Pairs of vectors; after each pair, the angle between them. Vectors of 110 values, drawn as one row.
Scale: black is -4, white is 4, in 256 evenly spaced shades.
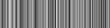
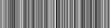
partly opposed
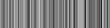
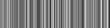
partly opposed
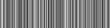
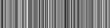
nearly opposite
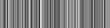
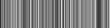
orthogonal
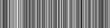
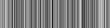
partly opposed
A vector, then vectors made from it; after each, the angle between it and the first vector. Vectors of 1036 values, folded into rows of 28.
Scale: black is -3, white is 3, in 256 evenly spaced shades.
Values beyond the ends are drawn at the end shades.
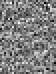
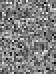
nearly parallel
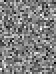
partly aligned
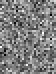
orthogonal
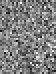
partly aligned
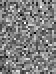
orthogonal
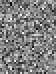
partly opposed
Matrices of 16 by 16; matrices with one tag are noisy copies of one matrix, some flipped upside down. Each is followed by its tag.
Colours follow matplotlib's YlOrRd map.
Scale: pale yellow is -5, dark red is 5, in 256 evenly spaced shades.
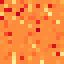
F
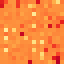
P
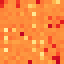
P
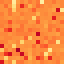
F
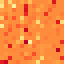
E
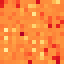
P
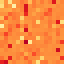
E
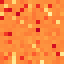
F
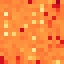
P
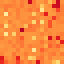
P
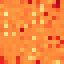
P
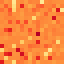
F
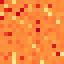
F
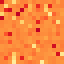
F
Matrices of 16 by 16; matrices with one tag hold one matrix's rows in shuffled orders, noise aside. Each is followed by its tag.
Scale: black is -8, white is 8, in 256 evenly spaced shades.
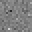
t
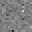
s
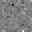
s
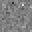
s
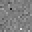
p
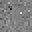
p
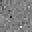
p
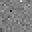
p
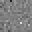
p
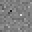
p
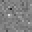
t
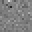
t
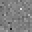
p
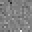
p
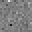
t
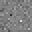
p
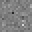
s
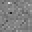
t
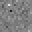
t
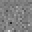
t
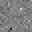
p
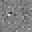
t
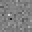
t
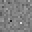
p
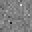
p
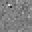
t
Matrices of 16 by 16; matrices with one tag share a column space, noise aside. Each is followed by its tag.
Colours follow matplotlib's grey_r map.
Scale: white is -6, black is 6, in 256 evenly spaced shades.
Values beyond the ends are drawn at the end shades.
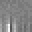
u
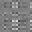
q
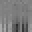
u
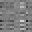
q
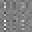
q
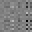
q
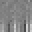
u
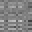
q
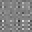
q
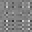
q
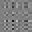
q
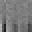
u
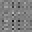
q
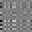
q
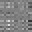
q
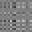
q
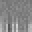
u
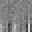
u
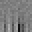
u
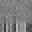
u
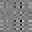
q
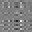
q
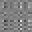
q
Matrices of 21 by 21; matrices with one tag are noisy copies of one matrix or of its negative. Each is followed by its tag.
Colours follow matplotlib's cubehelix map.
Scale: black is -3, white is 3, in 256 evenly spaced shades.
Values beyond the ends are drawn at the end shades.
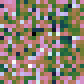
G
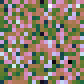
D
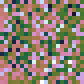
D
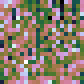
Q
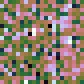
G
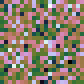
D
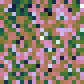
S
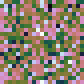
D
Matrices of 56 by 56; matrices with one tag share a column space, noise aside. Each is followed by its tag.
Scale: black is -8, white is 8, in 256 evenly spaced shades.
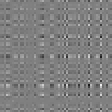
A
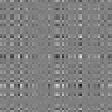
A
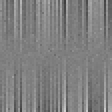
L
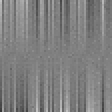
L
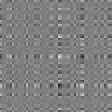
A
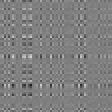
A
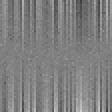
L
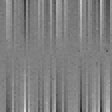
L
